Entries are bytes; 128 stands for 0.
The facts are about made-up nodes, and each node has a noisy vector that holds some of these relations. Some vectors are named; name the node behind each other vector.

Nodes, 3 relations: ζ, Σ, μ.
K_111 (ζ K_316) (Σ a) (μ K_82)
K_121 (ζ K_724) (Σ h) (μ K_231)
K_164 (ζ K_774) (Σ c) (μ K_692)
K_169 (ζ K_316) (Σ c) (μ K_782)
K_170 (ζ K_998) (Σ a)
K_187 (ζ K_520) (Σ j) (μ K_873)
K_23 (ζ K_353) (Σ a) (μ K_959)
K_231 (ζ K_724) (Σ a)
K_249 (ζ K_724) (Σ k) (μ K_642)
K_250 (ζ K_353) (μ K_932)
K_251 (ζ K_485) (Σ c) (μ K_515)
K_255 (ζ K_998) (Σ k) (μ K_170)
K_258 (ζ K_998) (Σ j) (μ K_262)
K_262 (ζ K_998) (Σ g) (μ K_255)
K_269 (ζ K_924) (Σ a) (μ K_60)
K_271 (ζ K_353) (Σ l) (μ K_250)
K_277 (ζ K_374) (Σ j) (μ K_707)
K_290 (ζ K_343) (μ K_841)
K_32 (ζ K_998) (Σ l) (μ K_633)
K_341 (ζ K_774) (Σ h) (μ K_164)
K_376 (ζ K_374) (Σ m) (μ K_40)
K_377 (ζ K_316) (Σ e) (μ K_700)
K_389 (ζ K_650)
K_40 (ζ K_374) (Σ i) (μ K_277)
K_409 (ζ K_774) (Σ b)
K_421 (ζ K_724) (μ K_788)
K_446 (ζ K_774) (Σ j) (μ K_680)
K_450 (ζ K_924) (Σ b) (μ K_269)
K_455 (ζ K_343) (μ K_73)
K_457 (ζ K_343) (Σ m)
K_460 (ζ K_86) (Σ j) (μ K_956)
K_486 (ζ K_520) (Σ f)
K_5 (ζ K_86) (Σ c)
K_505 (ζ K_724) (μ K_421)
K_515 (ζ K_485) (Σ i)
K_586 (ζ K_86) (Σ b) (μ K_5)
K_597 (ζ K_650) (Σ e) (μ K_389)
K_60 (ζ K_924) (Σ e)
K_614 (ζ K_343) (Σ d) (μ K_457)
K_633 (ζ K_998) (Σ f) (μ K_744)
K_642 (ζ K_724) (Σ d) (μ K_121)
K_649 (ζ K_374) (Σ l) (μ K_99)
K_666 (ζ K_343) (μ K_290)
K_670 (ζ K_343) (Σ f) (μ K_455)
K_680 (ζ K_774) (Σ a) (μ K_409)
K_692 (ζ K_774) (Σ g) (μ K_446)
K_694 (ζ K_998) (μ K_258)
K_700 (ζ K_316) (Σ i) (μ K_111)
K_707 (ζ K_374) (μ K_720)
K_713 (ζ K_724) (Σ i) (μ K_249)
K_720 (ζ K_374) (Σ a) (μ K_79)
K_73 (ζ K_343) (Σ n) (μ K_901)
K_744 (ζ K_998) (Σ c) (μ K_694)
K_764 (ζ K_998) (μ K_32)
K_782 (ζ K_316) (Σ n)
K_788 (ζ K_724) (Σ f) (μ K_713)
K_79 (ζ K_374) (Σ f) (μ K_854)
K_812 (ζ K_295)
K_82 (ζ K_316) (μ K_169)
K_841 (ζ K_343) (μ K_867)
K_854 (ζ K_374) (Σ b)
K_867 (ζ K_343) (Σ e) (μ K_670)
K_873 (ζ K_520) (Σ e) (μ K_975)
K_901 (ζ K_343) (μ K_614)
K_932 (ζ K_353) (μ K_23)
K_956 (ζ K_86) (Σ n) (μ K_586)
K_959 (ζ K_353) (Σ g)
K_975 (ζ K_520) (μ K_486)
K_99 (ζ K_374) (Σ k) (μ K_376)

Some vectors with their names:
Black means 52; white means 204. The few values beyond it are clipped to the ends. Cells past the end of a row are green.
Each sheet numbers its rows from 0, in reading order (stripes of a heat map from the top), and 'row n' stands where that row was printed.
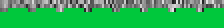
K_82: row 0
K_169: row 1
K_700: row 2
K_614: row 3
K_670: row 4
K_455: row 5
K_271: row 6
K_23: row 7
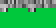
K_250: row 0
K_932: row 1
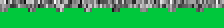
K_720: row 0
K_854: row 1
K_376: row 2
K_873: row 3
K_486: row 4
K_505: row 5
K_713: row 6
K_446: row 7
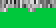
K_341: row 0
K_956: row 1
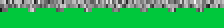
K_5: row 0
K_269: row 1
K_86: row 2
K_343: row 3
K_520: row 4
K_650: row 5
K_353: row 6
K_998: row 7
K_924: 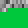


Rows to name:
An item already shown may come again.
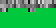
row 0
K_932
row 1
K_457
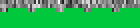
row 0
K_932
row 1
K_460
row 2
K_40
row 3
K_586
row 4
K_670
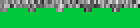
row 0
K_316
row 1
K_975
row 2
K_111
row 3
K_389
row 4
K_782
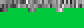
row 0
K_79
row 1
K_812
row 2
K_341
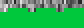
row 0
K_251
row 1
K_932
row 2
K_277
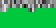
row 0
K_700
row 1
K_633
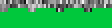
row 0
K_720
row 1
K_597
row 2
K_409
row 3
K_692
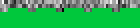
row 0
K_40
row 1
K_724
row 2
K_642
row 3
K_774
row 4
K_170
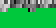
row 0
K_99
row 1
K_457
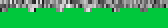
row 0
K_60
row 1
K_271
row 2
K_377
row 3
K_450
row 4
K_901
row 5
K_788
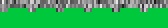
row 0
K_713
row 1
K_249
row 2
K_670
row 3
K_873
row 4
K_255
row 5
K_187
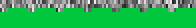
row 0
K_73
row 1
K_764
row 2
K_867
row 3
K_231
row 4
K_707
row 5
K_169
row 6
K_649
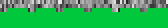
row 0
K_258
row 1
K_255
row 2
K_121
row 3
K_82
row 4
K_32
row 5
K_707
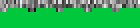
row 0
K_164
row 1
K_959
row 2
K_515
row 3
K_680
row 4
K_374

